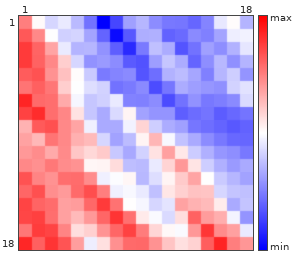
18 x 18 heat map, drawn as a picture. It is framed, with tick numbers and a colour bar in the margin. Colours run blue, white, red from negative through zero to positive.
The top middle is the ninth with the lowest average. Neither half mirrors the other. No lone cell stands out from its neighbours. The ninth with the highest average is the bottom left. Overall the values sit about 50% of the way up the scale. The field climbs toward the bottom left.
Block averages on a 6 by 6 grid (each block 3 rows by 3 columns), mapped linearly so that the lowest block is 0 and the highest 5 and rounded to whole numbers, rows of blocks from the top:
4 2 0 1 1 2 / 5 2 1 1 1 1 / 5 3 2 1 1 1 / 4 4 2 3 2 1 / 5 4 3 2 3 2 / 5 4 4 3 4 3
